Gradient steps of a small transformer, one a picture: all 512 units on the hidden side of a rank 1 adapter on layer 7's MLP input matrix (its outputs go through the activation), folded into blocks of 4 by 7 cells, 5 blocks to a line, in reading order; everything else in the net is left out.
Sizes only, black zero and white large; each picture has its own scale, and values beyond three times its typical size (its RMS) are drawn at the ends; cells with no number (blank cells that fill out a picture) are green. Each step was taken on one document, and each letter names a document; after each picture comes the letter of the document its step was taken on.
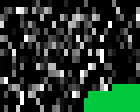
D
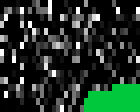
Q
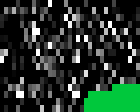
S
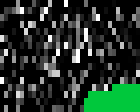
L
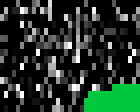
Q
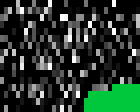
L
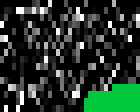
D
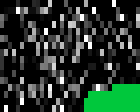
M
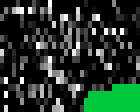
Q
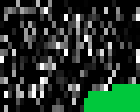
M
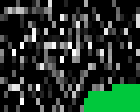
M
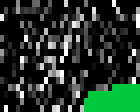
Q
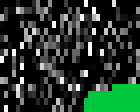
M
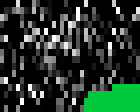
M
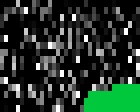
S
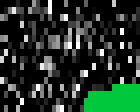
Q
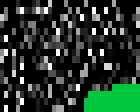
L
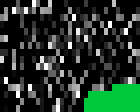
S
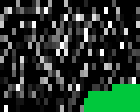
L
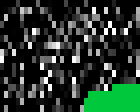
D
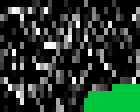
D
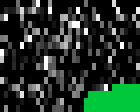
Q
